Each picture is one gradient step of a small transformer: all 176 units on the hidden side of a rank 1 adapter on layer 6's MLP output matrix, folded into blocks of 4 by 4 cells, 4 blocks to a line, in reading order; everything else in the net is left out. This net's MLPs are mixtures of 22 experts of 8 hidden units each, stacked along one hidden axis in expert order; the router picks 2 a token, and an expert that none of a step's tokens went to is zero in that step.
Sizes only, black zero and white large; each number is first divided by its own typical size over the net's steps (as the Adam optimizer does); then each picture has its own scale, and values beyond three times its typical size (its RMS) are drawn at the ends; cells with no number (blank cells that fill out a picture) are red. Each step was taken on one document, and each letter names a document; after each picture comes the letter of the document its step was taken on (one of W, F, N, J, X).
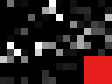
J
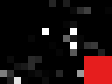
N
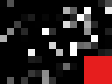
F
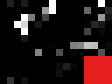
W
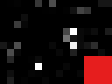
N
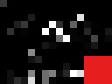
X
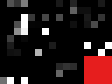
J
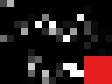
X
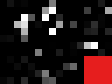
W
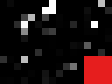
W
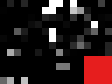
J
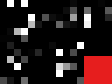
J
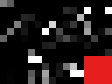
X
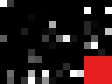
X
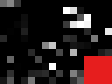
F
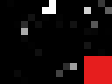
W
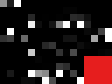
F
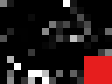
F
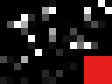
W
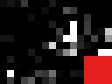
F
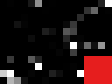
N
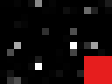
N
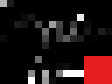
X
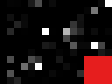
N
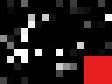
J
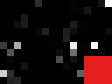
N
